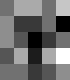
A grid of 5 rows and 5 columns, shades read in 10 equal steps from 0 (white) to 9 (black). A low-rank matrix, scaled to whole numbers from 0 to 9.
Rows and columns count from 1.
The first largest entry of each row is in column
1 5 3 3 3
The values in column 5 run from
0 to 9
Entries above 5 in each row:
0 3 3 2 2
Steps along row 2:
up same down up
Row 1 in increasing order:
2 3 3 5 5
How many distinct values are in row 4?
4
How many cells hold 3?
4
